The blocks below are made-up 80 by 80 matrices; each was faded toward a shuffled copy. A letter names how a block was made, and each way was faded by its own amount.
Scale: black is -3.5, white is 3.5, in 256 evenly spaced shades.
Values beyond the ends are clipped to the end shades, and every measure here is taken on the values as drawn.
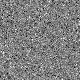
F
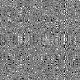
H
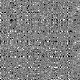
H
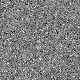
F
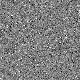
F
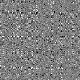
H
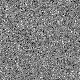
F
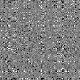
H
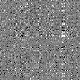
H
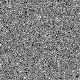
F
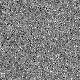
F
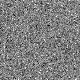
F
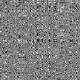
H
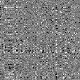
H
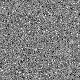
F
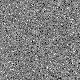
F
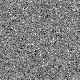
F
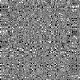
H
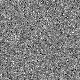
F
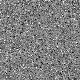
F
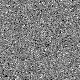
F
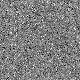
F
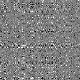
H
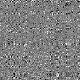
H
